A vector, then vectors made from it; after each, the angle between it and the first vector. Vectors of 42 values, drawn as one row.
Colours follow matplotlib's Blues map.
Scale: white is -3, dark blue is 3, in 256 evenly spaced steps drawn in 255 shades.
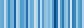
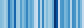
nearly parallel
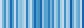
partly opposed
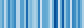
nearly parallel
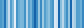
nearly opposite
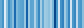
nearly parallel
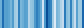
partly opposed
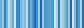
nearly opposite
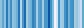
partly opposed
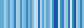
nearly parallel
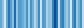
nearly parallel
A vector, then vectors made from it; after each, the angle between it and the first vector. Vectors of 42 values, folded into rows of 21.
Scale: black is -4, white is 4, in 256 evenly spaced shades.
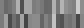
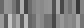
nearly opposite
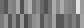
nearly parallel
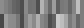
orthogonal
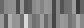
nearly opposite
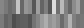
partly aligned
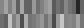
nearly opposite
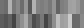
orthogonal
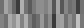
nearly opposite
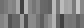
nearly parallel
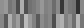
nearly opposite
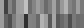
partly aligned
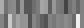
partly opposed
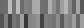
partly aligned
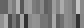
nearly parallel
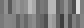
partly aligned
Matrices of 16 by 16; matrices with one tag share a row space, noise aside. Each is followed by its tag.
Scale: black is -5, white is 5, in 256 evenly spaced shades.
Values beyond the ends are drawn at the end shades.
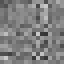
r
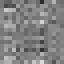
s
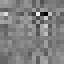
r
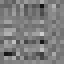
s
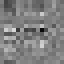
s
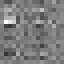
s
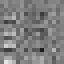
s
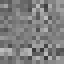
r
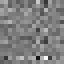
r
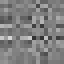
r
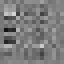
s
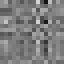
r
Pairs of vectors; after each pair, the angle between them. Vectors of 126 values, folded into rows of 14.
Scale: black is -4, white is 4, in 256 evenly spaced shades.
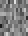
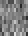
partly aligned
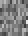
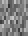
partly aligned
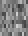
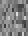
nearly parallel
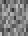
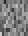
nearly parallel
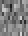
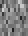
orthogonal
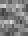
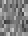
partly opposed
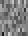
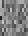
partly aligned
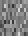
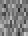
nearly opposite
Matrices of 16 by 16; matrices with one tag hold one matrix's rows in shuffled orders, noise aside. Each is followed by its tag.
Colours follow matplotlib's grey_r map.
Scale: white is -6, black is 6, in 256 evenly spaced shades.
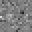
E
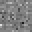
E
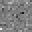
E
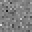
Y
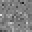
E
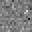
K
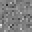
Y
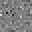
Y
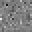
Y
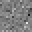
K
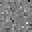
K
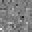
E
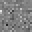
Y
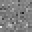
E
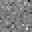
K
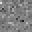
E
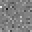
Y
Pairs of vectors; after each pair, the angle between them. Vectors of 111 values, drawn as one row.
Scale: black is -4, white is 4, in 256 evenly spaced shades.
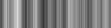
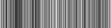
partly opposed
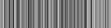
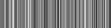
partly opposed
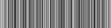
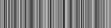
partly aligned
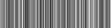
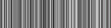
orthogonal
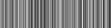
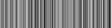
nearly parallel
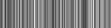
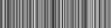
nearly parallel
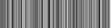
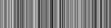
partly opposed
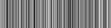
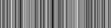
orthogonal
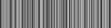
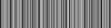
nearly parallel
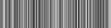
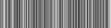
nearly parallel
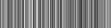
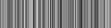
nearly parallel
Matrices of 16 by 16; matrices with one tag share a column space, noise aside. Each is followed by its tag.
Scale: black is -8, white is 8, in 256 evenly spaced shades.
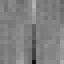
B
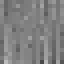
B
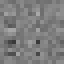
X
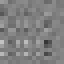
X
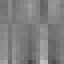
B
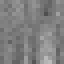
B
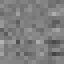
X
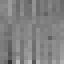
B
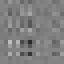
X
